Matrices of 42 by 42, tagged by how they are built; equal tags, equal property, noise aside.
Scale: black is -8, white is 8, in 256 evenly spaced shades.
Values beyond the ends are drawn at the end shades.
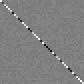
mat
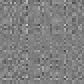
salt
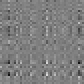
salt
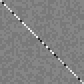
mat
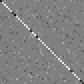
mat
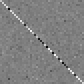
mat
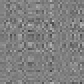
salt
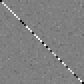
mat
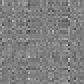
salt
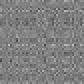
salt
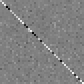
mat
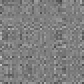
salt
